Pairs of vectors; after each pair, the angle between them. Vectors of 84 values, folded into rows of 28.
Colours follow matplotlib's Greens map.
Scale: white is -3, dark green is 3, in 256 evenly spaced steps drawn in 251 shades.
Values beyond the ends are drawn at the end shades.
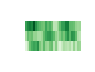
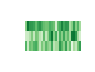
partly aligned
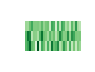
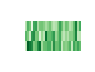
orthogonal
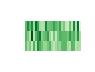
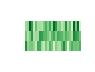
partly aligned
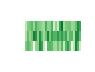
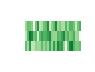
orthogonal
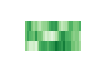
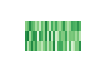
orthogonal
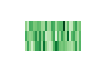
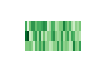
partly aligned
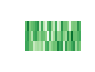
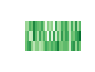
partly aligned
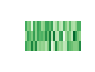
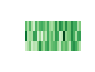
partly opposed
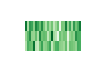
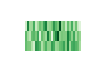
nearly opposite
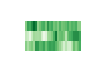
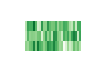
partly aligned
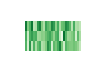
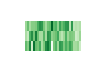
partly aligned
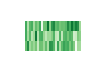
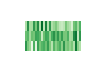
partly opposed
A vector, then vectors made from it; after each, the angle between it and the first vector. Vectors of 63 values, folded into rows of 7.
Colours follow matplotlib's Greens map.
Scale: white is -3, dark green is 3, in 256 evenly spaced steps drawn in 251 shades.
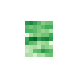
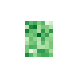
orthogonal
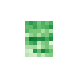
nearly parallel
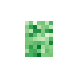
partly opposed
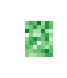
partly aligned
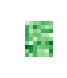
partly opposed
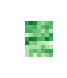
nearly parallel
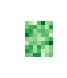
partly opposed
